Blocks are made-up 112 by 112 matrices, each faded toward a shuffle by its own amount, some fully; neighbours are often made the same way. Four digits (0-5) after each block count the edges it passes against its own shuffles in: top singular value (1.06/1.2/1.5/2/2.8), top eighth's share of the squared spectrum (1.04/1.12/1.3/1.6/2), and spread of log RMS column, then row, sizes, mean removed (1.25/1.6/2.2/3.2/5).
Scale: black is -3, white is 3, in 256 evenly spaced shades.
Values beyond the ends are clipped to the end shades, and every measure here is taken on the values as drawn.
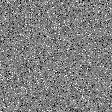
2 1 0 0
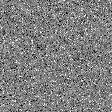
3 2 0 0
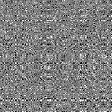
5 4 3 3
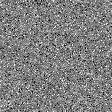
2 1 0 0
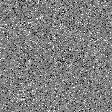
3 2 0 0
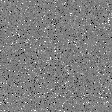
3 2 0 1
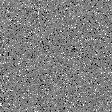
1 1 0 0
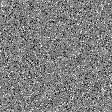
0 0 0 0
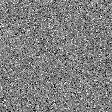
2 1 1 0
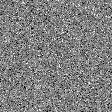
2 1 0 0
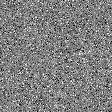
1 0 0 0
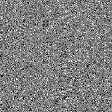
4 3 2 2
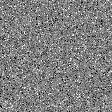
0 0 0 0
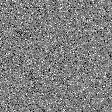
0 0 0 0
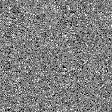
3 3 1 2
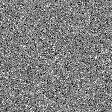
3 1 0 0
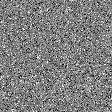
1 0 0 0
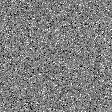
0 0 0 0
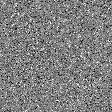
1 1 0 0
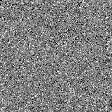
3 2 1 0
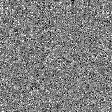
3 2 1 0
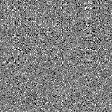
4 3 2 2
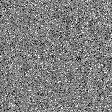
2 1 0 0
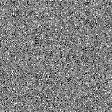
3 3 1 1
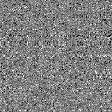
4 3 2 2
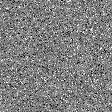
0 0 0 0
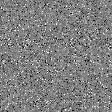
2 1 0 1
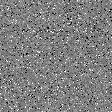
1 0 0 0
